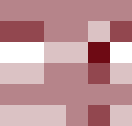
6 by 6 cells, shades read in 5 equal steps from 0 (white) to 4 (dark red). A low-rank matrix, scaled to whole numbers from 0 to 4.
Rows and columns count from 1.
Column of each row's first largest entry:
1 1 5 5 1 5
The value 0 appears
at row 3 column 1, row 3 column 2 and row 3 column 6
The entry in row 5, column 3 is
2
